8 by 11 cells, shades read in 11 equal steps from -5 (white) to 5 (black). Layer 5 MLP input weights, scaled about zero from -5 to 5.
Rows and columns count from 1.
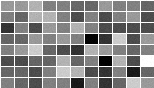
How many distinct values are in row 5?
7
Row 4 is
1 1 -1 0 -1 0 5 3 -3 2 -1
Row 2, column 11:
2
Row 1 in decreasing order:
1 1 1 0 0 0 0 -1 -1 -1 -2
